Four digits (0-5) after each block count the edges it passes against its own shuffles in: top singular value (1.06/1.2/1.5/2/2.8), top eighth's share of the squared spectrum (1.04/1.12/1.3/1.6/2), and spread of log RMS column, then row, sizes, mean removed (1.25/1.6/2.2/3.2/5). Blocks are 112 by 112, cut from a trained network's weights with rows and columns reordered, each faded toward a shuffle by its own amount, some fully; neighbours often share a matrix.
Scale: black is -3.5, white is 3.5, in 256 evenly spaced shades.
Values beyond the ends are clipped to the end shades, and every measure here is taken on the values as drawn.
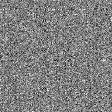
2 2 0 2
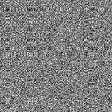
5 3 2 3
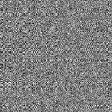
5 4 3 3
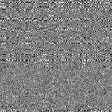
5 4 1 4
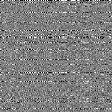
5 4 1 4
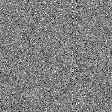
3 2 1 0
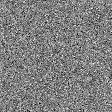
0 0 0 0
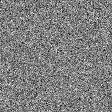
0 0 0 0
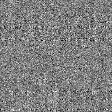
3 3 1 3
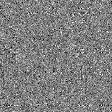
3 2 1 2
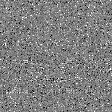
3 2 0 2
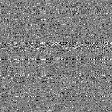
4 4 0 4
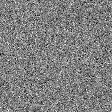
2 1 0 0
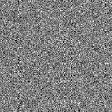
4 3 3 2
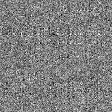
3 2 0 2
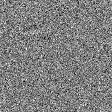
2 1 0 0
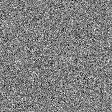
2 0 0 0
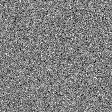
0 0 0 0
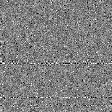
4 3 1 2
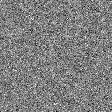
1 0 0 0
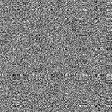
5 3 2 3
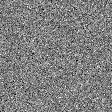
0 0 0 0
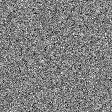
0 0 0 0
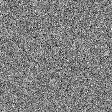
0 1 0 0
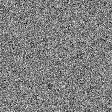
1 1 0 0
